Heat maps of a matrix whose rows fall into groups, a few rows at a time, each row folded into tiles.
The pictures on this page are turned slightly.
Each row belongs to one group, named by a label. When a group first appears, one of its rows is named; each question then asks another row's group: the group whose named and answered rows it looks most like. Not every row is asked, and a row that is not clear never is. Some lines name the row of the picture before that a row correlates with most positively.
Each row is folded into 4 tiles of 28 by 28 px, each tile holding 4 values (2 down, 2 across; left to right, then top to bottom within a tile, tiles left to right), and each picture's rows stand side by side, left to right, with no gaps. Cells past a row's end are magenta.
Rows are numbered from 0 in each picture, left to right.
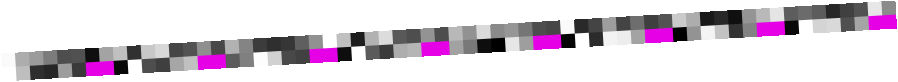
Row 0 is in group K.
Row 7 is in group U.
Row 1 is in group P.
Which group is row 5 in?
P
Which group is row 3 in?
P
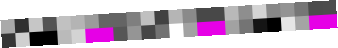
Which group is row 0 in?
P
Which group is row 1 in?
P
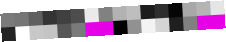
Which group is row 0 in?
U
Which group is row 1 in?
U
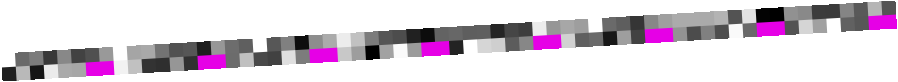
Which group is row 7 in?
U
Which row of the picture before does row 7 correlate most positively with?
0
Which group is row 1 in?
K
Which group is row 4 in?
U
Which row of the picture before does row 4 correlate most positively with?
0
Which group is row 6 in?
K
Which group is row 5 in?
K
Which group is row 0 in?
P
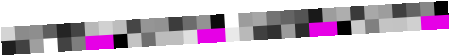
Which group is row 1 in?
P
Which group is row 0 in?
U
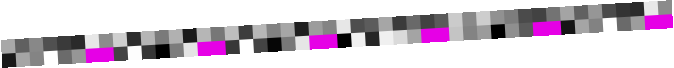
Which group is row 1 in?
P
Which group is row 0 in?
U
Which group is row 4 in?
K
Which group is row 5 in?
U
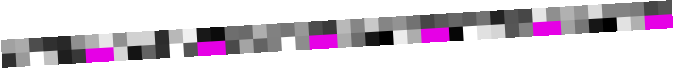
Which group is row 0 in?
U
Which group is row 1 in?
K
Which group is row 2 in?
P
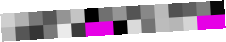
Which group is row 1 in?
P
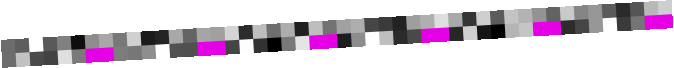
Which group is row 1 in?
U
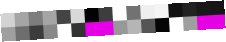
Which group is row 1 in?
K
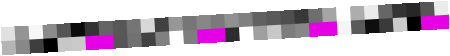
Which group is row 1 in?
P
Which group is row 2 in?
U
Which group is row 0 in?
K
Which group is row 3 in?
K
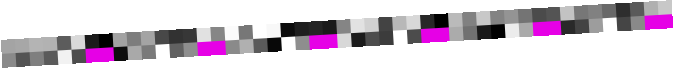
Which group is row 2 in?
K
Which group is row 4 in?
K
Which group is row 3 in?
K
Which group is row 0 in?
K
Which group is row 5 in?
U
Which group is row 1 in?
U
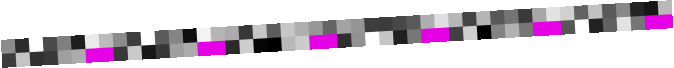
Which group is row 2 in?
P
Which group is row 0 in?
P
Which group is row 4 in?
P
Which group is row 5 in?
P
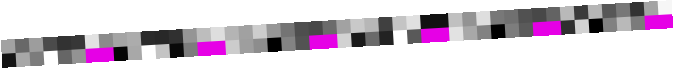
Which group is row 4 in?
K
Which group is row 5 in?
P
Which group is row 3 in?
K
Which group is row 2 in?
K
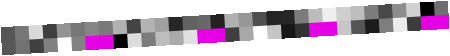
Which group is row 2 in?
U
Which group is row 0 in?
P
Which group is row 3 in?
K
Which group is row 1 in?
P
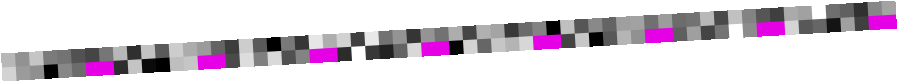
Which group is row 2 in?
U
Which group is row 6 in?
P
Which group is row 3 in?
P
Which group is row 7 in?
K
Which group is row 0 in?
K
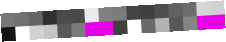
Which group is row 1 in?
U
